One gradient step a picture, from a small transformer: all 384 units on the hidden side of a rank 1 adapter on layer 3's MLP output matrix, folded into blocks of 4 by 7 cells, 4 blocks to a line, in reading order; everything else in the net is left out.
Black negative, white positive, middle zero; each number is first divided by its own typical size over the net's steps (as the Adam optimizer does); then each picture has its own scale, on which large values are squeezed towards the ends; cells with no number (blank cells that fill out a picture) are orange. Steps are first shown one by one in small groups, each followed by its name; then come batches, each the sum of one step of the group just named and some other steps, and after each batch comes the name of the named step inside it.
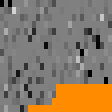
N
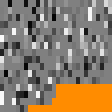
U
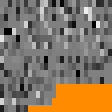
U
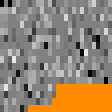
N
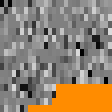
N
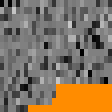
N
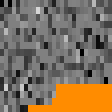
N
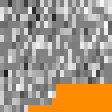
U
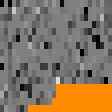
N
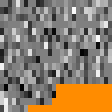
U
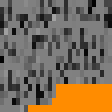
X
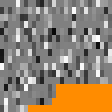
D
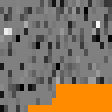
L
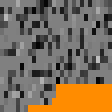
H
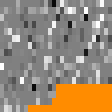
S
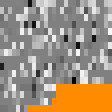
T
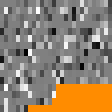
D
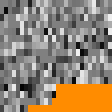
T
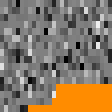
S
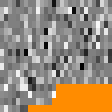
S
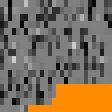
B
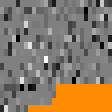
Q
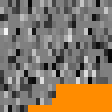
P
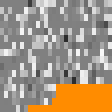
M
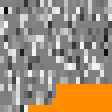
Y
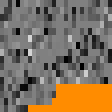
B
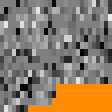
Y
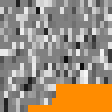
M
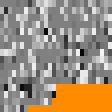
M
